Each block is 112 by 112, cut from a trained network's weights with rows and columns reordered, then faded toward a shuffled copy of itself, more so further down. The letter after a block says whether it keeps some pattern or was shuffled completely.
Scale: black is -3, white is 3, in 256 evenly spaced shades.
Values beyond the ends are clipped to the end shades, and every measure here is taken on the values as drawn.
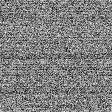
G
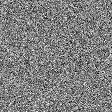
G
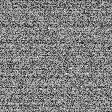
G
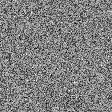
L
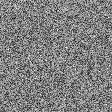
L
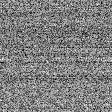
G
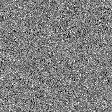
G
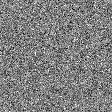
L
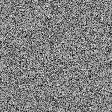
L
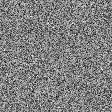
L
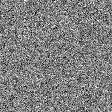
G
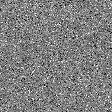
G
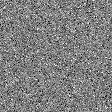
L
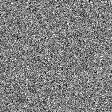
G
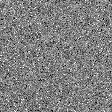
G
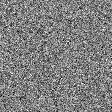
L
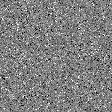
G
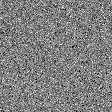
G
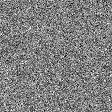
L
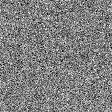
L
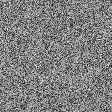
L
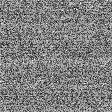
G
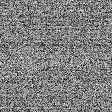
G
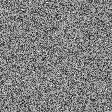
L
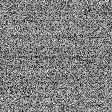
G
